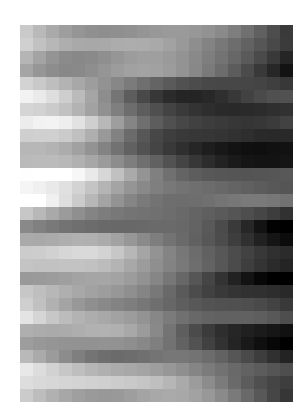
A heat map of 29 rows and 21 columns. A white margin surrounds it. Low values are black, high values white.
Grain: streaks across. Slope: up to the left. Roughest part: middle left. Ninth with the highest average: middle left.
